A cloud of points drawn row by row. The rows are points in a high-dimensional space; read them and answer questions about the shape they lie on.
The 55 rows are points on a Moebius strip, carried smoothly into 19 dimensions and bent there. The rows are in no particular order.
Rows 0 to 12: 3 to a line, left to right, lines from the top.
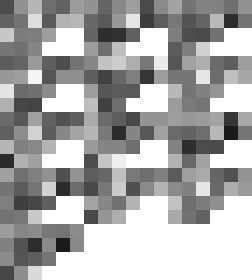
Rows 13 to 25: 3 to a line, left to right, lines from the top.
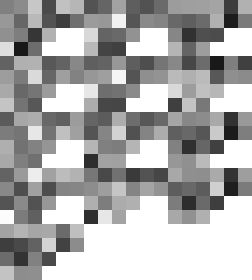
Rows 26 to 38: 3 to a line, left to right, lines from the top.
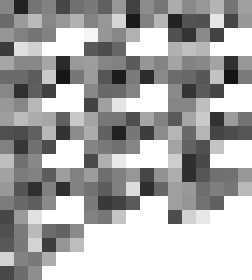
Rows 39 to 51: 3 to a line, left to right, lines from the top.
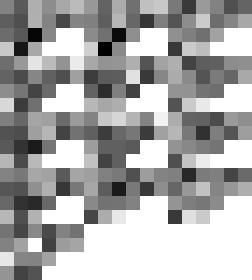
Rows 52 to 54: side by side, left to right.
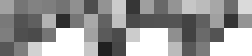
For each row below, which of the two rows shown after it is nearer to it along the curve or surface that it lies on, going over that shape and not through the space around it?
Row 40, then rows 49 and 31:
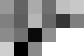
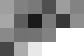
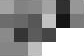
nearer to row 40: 31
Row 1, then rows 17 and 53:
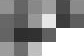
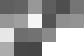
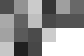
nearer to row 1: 53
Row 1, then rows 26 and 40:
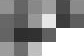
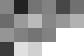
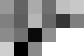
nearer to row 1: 40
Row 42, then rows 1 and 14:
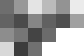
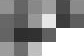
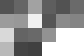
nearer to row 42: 1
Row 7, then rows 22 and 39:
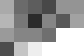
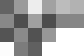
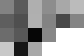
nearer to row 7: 39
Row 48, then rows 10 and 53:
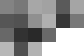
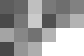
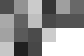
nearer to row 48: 53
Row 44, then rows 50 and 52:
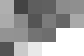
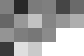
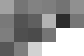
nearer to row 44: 50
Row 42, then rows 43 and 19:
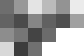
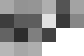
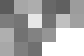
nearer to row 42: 43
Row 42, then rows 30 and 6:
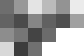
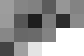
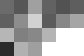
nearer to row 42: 30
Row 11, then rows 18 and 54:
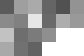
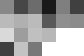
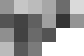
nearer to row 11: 18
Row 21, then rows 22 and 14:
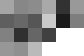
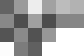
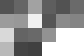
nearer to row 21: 22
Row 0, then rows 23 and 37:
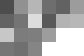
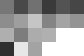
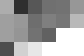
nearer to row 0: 23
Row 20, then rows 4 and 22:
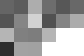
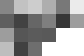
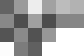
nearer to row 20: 22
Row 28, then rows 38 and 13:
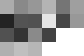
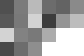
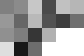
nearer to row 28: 13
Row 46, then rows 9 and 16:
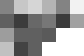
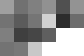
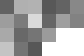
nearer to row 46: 9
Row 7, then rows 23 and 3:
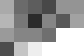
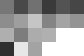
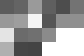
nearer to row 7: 23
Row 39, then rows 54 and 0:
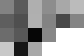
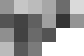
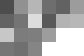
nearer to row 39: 54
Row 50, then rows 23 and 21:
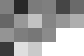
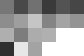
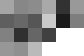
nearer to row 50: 23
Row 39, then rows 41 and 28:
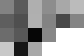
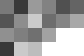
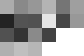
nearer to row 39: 28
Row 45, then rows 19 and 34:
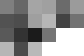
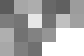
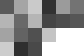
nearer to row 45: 34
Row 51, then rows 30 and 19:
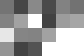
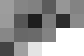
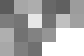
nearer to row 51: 19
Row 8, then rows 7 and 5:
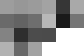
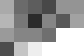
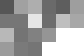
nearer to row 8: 7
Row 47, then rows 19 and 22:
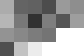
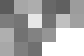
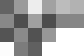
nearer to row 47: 19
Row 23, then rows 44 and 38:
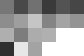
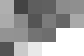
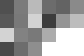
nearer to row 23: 38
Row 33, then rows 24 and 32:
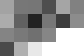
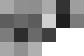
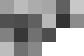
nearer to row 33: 24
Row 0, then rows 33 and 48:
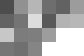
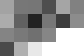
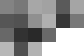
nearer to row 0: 33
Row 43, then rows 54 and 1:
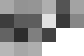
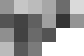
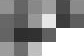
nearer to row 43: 54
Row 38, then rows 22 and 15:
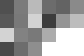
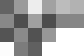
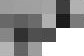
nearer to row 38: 22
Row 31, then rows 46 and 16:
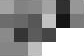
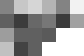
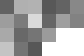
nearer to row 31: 46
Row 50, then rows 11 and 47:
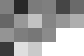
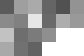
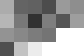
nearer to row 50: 47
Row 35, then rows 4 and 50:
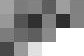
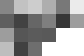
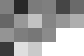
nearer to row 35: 50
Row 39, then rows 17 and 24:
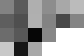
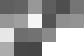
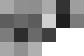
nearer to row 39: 24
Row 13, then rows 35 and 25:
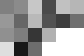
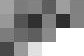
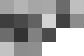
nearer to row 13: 25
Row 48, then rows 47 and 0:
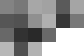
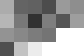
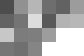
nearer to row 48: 47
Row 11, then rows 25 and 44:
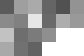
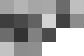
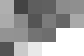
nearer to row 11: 44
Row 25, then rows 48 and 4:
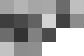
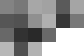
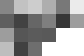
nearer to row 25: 4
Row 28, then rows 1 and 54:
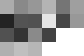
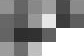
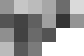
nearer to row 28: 54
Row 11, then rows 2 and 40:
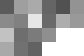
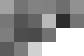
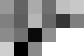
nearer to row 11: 40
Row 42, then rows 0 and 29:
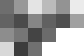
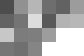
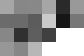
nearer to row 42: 29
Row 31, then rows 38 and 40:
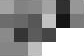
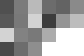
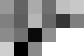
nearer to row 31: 40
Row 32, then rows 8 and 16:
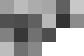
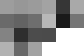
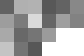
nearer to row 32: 8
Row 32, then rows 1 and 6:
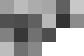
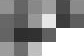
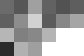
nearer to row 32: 1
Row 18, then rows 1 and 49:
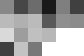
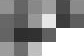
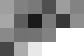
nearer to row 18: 49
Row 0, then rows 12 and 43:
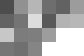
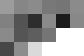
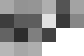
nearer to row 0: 12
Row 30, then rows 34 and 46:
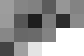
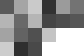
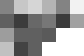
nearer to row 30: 46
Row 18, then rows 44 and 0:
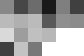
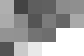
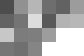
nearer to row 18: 0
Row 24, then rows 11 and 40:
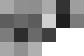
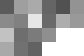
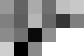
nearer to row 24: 40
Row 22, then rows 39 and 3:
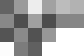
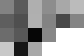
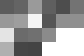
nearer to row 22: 39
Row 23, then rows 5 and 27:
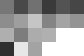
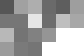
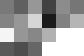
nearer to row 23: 27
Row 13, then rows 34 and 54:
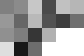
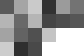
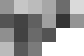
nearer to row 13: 34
